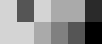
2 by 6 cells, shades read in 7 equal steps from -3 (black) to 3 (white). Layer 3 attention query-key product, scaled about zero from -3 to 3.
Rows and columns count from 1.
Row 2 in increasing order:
-3 -1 0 1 2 2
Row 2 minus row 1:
0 3 -1 -1 -2 -1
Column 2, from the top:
-1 2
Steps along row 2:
same down down down down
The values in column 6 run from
-3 to -2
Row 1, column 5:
1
